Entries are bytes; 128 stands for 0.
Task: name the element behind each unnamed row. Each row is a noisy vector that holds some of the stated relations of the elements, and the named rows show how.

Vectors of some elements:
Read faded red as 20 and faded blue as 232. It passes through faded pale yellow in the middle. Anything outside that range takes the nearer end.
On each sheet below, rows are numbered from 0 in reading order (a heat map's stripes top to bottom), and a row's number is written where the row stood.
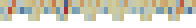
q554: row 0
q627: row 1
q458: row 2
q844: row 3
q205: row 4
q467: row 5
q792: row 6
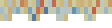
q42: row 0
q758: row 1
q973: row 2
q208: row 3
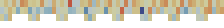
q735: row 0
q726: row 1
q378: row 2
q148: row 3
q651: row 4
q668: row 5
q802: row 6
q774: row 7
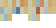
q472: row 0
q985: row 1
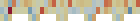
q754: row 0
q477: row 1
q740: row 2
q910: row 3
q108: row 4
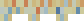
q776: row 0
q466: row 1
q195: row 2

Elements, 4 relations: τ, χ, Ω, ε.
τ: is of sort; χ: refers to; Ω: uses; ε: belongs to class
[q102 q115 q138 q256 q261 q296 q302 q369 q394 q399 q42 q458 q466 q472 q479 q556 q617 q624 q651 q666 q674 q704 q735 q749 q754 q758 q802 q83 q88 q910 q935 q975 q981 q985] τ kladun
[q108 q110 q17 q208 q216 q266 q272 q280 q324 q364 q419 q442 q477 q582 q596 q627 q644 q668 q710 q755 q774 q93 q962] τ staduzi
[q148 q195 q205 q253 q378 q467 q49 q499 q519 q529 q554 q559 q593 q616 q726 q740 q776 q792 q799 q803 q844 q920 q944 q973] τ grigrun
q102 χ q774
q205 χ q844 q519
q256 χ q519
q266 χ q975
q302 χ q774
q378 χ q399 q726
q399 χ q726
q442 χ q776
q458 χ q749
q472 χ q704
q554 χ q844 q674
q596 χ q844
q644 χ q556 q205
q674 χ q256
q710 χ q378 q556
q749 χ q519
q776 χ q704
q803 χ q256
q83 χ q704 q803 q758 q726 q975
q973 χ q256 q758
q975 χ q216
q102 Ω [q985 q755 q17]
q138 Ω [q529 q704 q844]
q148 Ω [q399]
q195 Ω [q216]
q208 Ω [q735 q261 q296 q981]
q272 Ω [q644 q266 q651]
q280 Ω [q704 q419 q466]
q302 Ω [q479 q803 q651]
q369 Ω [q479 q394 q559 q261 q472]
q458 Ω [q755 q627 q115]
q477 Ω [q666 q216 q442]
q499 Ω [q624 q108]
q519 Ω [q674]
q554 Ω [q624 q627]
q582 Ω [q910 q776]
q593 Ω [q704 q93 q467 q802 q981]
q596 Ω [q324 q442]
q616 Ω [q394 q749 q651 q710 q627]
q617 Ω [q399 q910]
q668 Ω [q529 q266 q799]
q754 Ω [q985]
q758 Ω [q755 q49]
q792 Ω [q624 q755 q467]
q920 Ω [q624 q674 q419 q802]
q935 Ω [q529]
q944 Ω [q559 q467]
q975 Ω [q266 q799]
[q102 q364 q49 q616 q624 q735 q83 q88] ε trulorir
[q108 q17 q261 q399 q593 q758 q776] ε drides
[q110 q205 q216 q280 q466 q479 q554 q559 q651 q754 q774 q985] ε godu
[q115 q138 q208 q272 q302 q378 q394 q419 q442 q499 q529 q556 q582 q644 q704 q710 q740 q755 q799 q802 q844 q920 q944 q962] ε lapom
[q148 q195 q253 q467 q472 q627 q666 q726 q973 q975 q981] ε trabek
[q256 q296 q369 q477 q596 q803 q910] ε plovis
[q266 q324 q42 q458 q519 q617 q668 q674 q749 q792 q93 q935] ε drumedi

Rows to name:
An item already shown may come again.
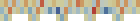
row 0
q582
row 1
q944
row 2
q935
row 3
q554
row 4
q582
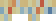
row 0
q280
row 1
q499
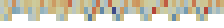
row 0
q556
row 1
q266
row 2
q216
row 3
q758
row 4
q975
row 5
q477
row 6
q399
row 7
q138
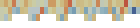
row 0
q442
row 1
q256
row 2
q704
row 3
q726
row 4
q920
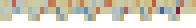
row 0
q378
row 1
q296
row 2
q593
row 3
q369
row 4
q803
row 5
q920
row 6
q754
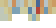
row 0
q710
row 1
q102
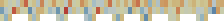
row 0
q477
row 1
q616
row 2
q272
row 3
q596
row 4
q261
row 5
q617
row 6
q110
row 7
q83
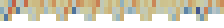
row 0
q758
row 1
q364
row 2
q624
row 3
q216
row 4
q749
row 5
q559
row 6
q674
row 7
q975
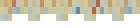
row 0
q442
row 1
q49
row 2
q844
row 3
q755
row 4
q644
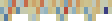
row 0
q758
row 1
q442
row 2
q302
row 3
q519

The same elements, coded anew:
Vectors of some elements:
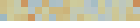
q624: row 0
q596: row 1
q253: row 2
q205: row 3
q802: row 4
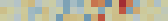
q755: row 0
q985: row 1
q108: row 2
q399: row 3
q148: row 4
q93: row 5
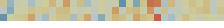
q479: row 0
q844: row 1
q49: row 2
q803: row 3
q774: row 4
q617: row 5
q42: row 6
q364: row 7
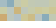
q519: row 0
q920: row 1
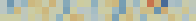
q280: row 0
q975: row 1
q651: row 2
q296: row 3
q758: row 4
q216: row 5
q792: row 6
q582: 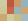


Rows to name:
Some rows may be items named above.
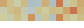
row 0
q975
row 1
q596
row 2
q102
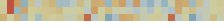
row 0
q582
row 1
q556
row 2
q644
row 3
q477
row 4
q472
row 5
q110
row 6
q477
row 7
q42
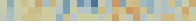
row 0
q296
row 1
q627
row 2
q593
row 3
q554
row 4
q302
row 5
q559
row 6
q138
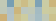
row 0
q256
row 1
q296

